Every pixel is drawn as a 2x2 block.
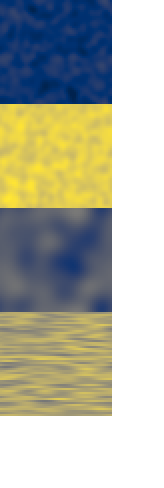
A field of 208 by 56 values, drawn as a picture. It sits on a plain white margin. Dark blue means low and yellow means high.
The table splits into 4 rows of 1 panel. Panel 1,1: very low, blotchy, faint in contrast. Panel 2,1: very high, blotchy, faint in contrast. Panel 3,1: low, smooth. Panel 4,1: high, streaked across.
